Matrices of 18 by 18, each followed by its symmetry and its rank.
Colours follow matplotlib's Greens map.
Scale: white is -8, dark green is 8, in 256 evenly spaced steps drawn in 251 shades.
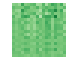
neither, rank three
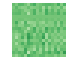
neither, rank three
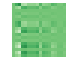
neither, rank one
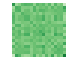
symmetric, rank three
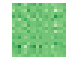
antisymmetric, rank two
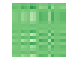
neither, rank one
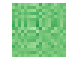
antisymmetric, rank two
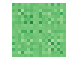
symmetric, rank three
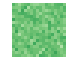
neither, full rank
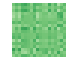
antisymmetric, rank two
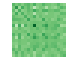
symmetric, rank three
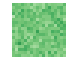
neither, full rank
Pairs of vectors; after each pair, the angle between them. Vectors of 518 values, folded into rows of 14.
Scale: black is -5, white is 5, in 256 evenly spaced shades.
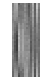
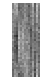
nearly parallel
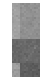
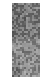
partly opposed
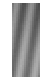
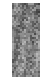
partly aligned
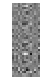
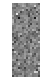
orthogonal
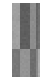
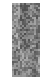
partly aligned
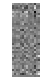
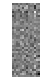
nearly opposite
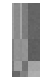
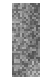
partly aligned
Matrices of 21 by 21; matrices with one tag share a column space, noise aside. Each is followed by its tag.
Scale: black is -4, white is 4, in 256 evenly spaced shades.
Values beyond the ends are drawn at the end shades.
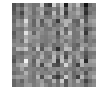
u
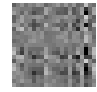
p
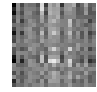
u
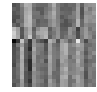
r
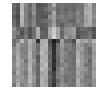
r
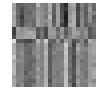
r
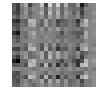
u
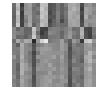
r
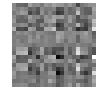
p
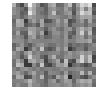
u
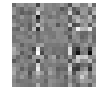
p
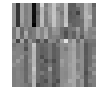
r
